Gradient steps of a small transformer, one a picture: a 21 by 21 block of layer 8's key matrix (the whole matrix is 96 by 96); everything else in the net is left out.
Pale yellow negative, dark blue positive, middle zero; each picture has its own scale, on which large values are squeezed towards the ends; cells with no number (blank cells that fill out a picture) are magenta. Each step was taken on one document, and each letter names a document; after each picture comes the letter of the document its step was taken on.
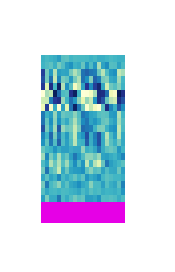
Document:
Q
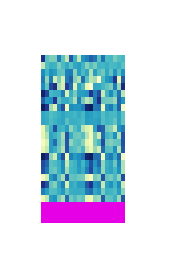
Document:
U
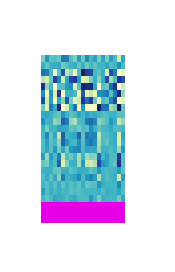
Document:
Q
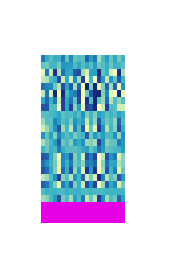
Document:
U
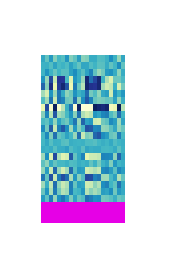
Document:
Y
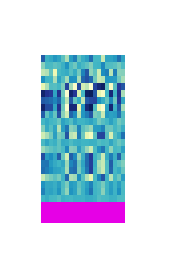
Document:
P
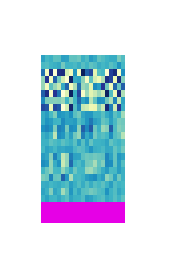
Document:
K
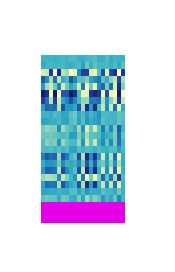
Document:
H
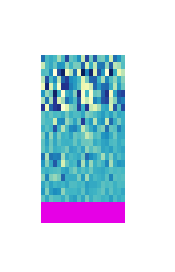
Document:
K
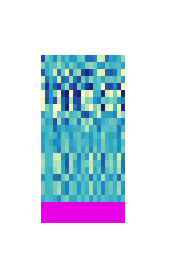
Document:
P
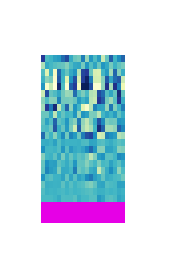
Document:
P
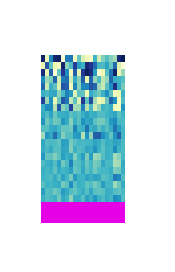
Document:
Y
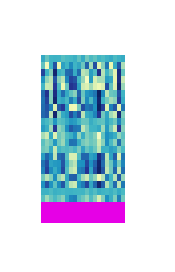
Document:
H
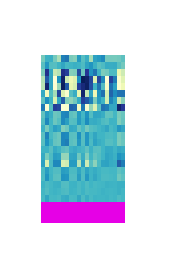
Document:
K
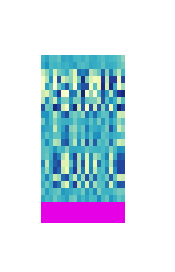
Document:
H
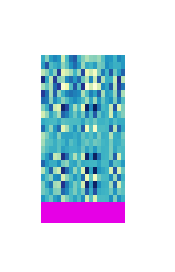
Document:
H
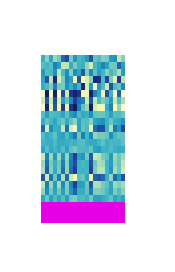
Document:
Y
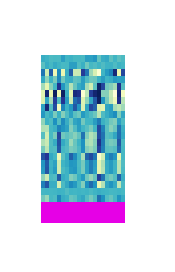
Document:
U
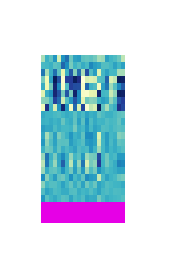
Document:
Q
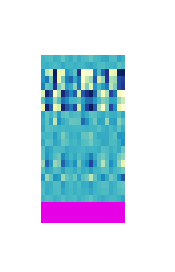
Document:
K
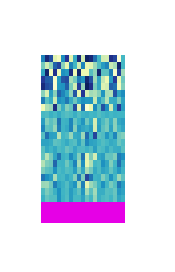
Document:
Y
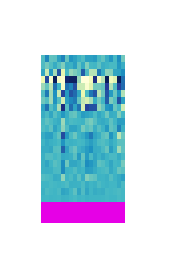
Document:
K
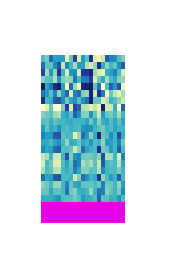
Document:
P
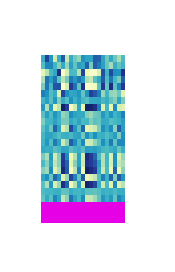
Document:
H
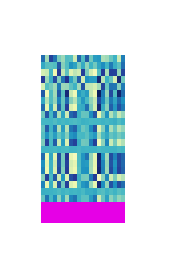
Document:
H
